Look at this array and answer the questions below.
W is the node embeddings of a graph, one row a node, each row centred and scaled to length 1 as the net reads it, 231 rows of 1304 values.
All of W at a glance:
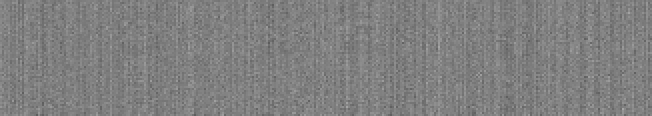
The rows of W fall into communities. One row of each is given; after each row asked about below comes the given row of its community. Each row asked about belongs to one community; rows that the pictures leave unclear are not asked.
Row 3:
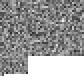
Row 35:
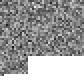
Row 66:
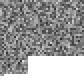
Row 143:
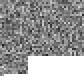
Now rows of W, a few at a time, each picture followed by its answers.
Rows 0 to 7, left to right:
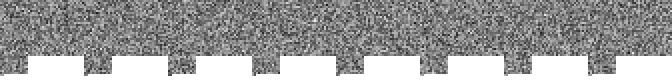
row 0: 143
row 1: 66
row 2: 35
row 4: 66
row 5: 143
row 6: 143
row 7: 143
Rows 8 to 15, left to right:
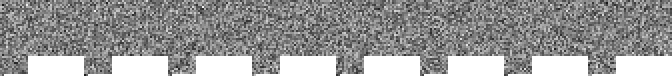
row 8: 3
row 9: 3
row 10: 35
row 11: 143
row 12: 3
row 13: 35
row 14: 35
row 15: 143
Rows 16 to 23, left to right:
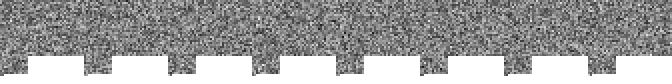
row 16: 35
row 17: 143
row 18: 3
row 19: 143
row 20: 143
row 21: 3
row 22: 35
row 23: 3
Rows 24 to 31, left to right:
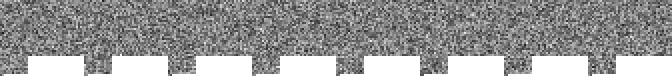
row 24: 66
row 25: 143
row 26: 35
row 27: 66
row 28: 3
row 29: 35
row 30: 35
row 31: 3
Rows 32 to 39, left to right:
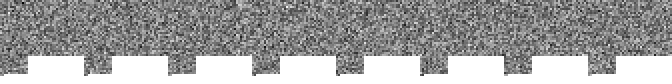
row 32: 143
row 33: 66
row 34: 143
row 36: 35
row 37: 3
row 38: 143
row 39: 143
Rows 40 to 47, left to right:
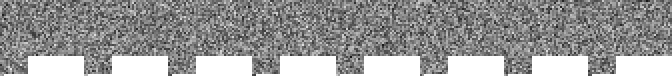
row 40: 3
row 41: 143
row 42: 35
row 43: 3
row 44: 143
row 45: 66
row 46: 3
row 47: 35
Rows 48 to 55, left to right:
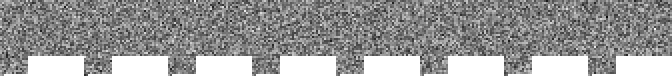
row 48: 66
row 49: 35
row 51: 3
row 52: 35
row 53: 66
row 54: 35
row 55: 3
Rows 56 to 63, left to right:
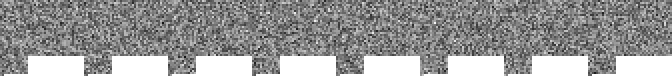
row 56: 66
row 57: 35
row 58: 66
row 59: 3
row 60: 143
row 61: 143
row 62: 66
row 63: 35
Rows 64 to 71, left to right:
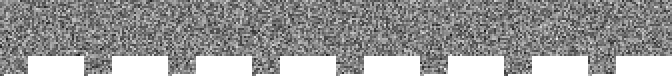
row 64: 66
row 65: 35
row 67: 66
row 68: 143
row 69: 143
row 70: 35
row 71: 143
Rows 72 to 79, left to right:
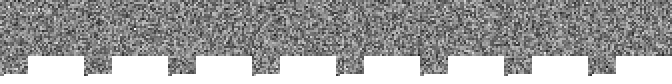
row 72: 143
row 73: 35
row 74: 3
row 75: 66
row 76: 3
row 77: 66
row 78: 3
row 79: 3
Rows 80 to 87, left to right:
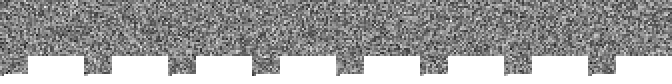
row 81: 143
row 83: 35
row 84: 66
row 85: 143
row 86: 143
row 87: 143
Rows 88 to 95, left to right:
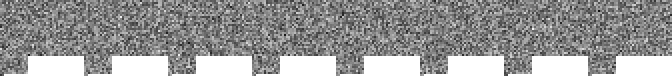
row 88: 35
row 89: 66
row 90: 143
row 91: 66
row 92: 143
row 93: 143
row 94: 35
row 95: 143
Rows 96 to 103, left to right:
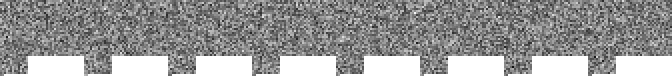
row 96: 143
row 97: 143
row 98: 35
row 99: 66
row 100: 143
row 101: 66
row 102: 35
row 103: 66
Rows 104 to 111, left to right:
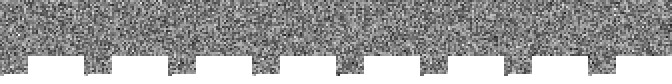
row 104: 66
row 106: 35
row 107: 143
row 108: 35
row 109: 35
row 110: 3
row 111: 66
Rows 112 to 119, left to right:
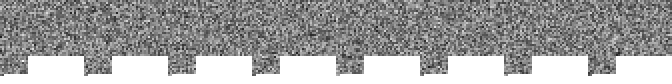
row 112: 3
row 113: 3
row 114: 143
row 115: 35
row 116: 143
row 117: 35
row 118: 143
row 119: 66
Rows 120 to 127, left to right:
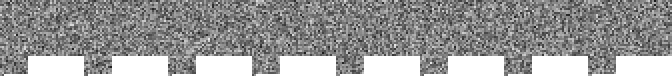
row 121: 35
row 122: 3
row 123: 66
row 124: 143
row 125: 35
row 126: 3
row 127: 66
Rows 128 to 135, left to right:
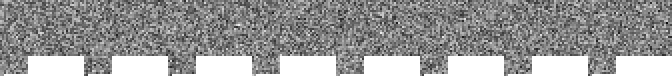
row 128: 66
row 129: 3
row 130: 3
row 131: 143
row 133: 35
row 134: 66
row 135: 66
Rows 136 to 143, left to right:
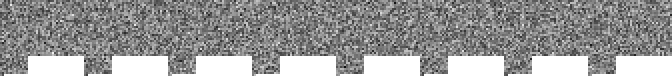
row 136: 35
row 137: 3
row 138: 143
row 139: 66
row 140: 143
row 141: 3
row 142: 35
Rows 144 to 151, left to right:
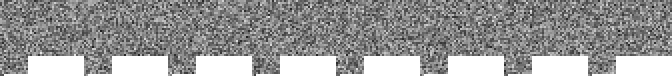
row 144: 35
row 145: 66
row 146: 66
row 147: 3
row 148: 35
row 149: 143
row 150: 35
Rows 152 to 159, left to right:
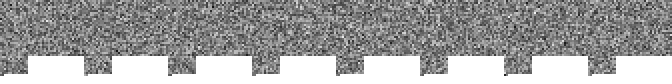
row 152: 3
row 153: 3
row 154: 3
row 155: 66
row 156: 35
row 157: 66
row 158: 3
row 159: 66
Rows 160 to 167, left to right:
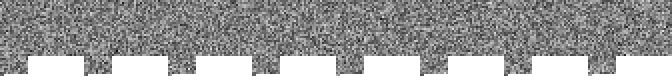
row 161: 3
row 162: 143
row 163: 3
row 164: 143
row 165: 35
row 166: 66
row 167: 66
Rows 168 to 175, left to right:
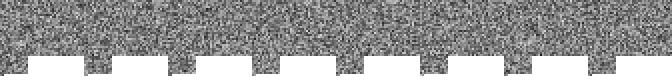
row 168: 66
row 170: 35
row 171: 66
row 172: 66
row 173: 143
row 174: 66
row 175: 35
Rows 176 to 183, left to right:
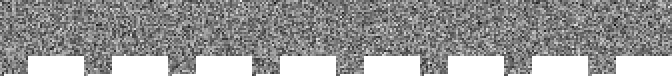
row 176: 3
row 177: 143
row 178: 66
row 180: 35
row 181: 3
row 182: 66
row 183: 66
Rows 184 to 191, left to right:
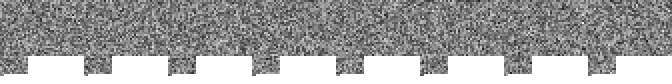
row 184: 66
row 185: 3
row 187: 35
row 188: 3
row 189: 35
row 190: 143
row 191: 66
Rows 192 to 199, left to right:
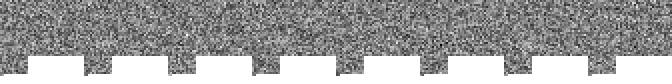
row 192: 143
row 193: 66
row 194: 143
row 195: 66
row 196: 35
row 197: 35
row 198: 66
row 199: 66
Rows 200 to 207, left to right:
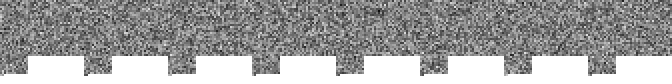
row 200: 143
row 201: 35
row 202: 143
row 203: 3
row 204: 35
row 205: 35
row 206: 66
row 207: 3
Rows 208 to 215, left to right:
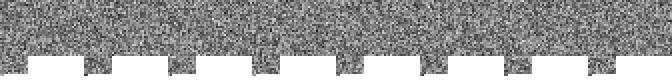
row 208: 143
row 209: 3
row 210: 3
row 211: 143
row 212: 66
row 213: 66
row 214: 66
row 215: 3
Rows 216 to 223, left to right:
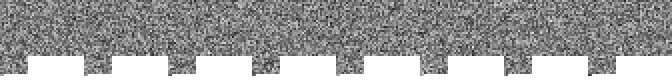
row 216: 143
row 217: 143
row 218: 35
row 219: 35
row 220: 143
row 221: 143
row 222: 66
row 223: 35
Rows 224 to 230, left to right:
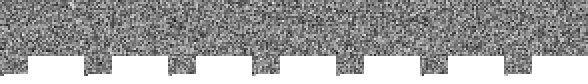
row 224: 35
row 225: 35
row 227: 143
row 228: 143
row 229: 3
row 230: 143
